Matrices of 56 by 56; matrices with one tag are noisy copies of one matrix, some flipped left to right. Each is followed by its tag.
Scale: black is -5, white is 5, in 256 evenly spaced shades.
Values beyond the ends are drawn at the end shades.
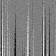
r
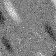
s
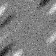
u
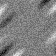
u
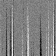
r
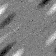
u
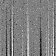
r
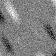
s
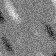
s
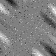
u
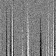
r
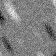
s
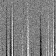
r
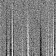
r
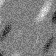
s
